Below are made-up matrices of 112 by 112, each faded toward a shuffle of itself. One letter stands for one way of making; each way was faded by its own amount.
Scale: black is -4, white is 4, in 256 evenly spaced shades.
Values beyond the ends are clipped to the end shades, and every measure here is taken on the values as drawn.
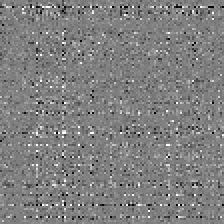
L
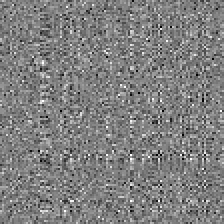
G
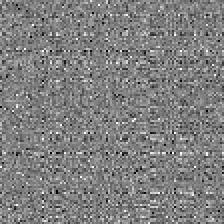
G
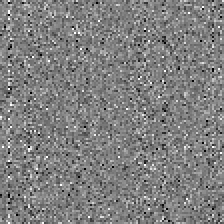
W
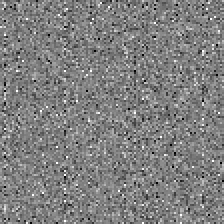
W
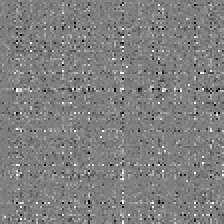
L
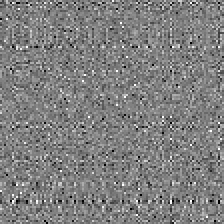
G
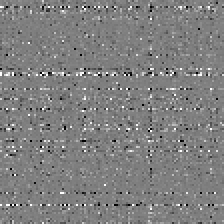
L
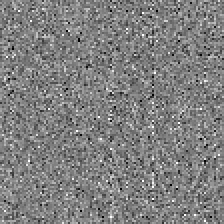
W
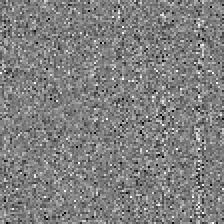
W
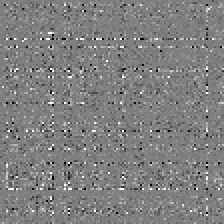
L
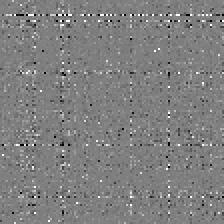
L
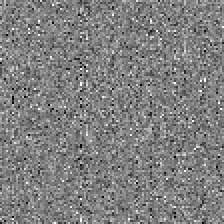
W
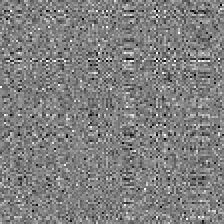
G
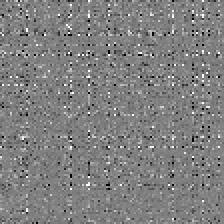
L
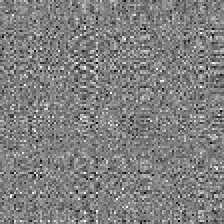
G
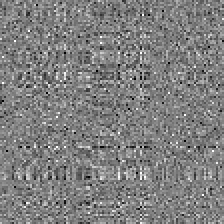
G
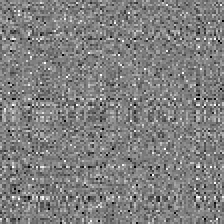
G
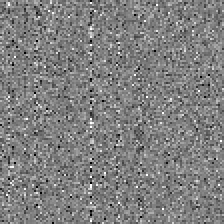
W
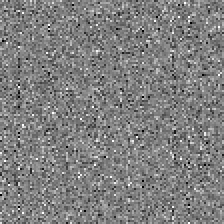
W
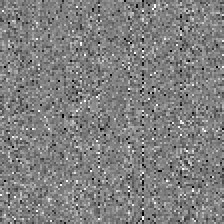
W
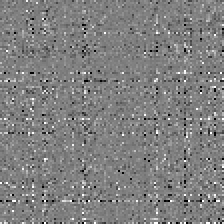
L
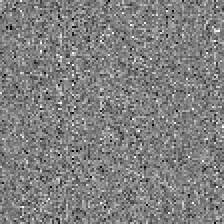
W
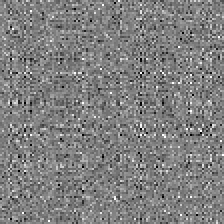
G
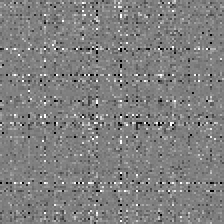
L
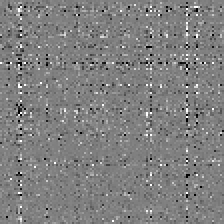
L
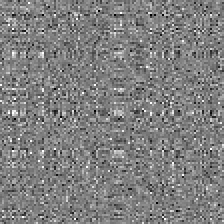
G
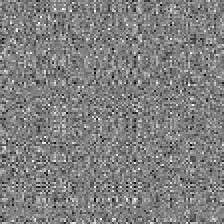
G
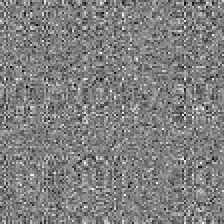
G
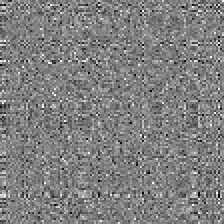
G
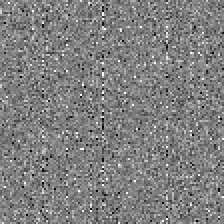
W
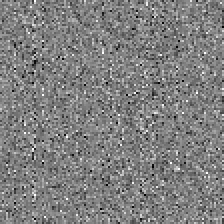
W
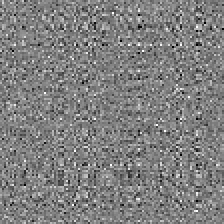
G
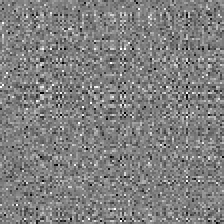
G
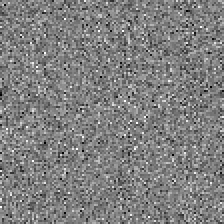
W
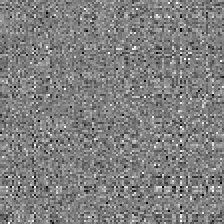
G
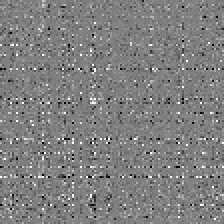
L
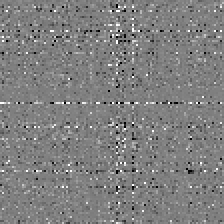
L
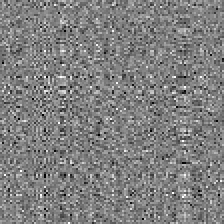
G
